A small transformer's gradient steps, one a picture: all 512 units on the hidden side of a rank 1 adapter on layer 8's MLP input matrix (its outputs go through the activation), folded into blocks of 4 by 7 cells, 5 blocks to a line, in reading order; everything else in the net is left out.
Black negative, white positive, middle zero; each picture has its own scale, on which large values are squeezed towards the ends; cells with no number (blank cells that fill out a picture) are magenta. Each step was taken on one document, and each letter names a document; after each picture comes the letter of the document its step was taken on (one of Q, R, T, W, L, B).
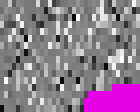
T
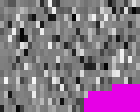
T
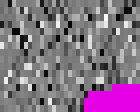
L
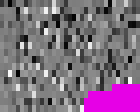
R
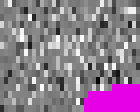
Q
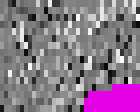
T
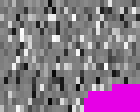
L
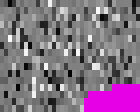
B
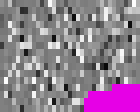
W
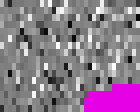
B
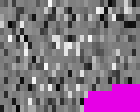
B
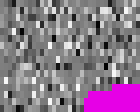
Q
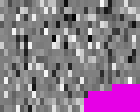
R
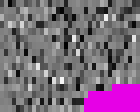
R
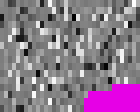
W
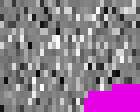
T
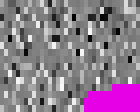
R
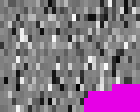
L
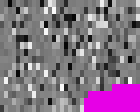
R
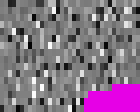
Q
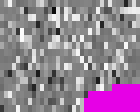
T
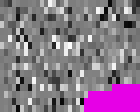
B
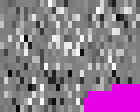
B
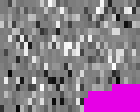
B
